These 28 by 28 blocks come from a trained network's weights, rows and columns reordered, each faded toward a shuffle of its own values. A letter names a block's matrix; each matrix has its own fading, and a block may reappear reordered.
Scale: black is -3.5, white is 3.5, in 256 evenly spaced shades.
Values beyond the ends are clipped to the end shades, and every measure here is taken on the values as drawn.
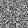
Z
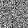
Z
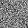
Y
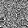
Z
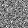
Y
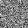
Y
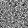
Z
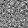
Z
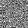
Z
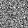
Y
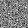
Y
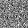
Y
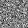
Y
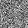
Y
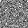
Y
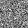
Y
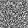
Z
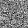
Y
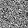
Y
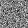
Y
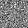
Y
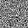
Z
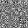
Z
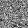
Y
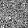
Z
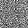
Z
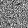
Y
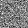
Y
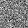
Y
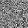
Z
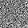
Y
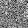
Z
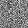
Z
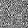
Z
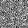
Y
